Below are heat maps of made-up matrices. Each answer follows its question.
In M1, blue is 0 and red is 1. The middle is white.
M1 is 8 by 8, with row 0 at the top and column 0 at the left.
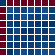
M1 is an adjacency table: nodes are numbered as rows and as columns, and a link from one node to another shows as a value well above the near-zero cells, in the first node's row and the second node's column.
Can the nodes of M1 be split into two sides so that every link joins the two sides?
yes
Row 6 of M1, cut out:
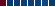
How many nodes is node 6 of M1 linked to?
1
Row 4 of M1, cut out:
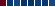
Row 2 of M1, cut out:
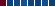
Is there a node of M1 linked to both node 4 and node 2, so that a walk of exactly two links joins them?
yes
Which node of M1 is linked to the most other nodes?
node 0
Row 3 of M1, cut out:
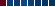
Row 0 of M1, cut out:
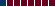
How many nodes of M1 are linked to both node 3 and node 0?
0
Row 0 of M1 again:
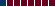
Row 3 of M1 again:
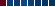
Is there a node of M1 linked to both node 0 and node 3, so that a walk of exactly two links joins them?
no
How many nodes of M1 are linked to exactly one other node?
7
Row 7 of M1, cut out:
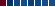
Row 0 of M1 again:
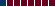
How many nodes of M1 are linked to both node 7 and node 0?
0
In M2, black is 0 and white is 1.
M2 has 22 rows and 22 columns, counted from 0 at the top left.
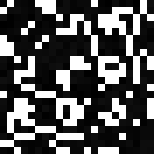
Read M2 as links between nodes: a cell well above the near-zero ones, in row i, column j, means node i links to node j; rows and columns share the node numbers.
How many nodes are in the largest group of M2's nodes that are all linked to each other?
5
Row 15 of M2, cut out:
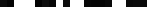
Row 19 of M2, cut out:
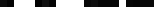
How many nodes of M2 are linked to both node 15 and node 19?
7
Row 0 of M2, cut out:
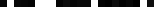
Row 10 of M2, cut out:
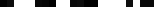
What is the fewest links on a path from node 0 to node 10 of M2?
3
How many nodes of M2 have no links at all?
0
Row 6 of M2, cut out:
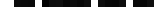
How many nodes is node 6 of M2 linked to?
5
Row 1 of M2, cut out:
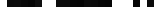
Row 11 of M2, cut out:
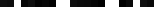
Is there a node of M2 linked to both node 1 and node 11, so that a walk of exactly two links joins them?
yes
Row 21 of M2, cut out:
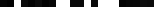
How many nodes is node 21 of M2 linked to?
7
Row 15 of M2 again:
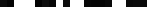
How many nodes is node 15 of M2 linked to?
9
